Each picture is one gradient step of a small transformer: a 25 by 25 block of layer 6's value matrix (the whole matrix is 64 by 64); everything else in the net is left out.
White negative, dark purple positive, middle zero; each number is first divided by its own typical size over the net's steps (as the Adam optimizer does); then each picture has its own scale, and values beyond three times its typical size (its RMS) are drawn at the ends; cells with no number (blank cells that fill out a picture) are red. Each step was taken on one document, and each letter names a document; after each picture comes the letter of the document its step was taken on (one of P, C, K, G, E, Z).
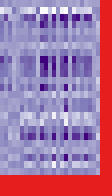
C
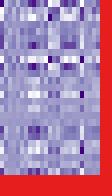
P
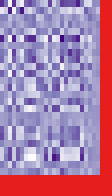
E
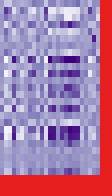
E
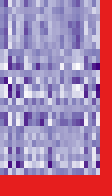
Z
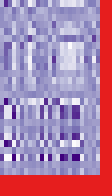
E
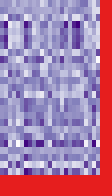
Z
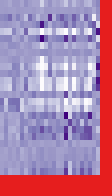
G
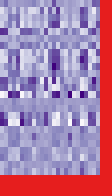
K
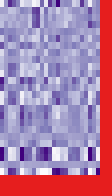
K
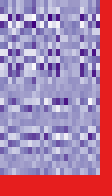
K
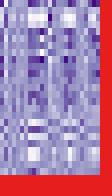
P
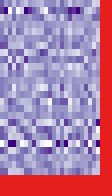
Z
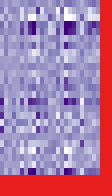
P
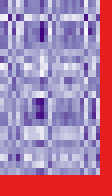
Z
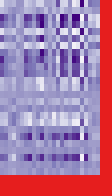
C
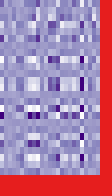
P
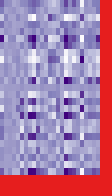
P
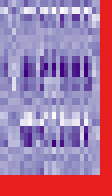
C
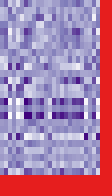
Z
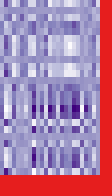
E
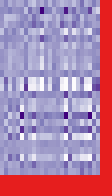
G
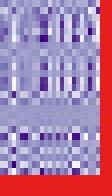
C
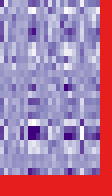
P
